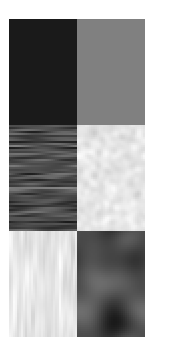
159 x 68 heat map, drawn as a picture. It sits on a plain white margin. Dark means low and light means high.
The table splits into 3 rows of 2 panels. Panel 1,1: very low, flat. Panel 1,2: middling, flat. Panel 2,1: low, streaked across. Panel 2,2: very high, blotchy, faint in contrast. Panel 3,1: very high, streaked downward, faint in contrast. Panel 3,2: low, smooth.
